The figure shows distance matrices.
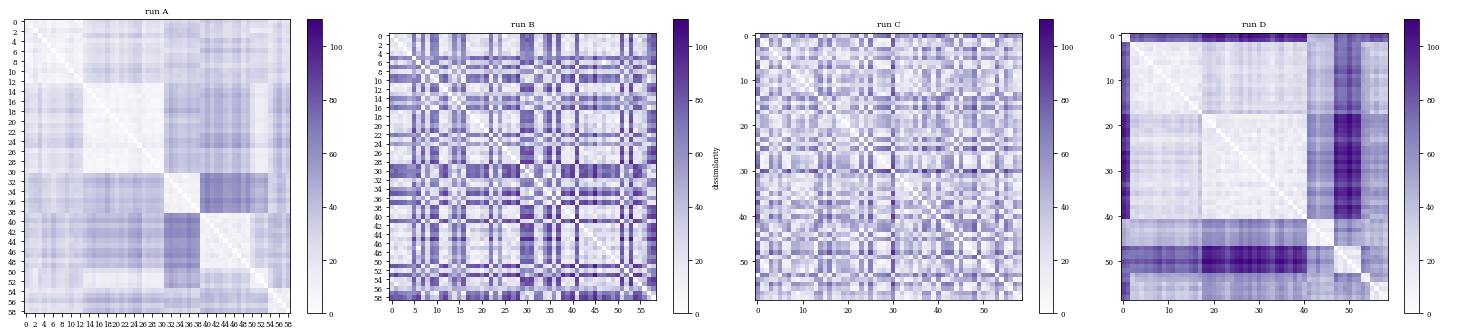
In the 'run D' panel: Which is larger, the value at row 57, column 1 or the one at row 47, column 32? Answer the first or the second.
the second
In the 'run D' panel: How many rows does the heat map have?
59
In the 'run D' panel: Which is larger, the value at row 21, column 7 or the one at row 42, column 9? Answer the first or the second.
the second
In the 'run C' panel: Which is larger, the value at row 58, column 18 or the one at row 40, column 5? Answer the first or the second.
the second
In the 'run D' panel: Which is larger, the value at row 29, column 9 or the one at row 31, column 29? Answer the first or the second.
the first
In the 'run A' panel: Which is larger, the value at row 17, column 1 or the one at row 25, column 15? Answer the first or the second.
the first
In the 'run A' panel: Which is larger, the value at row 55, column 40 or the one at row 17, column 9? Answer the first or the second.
the first
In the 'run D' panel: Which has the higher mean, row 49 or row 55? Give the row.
49
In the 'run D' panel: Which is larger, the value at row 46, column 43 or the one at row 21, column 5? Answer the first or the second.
the second
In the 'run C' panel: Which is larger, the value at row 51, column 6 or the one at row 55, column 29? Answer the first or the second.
the second
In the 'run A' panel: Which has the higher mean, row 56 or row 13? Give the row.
56
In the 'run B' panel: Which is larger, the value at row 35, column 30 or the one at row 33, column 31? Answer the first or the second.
the second
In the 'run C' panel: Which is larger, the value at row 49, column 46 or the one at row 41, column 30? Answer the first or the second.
the second
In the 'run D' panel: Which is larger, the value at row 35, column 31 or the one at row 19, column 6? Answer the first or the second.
the second
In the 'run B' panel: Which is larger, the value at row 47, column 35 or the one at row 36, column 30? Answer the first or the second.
the first
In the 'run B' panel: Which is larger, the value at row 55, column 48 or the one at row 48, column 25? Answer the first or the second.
the first
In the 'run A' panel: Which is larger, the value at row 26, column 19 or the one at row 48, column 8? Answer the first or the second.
the second
